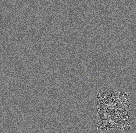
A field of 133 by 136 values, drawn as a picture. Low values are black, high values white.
Roughest part: bottom right. Mirror symmetry: none. Odd patch: rougher, in the bottom right. Histogram: heavy tails on both sides. Grain: fine.
